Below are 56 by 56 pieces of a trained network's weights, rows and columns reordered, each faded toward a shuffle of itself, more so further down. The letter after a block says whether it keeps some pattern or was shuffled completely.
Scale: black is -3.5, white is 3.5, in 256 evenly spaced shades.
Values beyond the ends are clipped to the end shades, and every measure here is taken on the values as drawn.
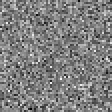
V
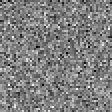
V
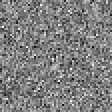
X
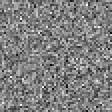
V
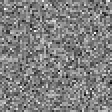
X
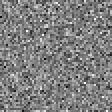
V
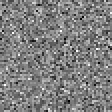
X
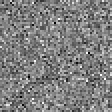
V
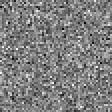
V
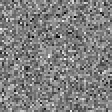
X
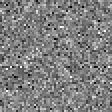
V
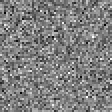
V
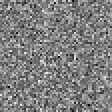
V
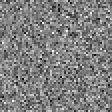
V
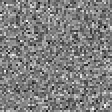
V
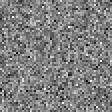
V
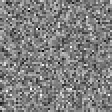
X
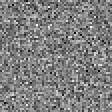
X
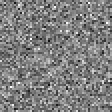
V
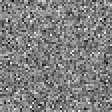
X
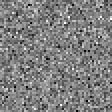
X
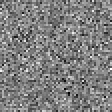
X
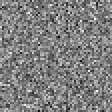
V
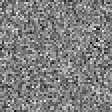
X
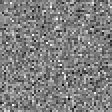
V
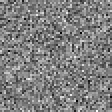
X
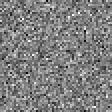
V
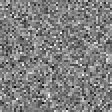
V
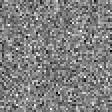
X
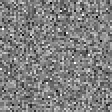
X
